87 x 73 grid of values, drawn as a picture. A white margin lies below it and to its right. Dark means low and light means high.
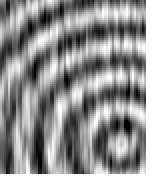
Average level on the scale: 50%. Ninth with the highest average: top right. Rings: centred on the bottom right.
